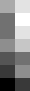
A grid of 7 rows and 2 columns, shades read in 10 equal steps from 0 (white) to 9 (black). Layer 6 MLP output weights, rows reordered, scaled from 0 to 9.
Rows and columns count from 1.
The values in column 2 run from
0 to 7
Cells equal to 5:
3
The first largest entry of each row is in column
1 1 1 1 1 1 1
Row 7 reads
9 7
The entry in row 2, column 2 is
0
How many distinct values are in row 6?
2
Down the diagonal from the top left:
3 0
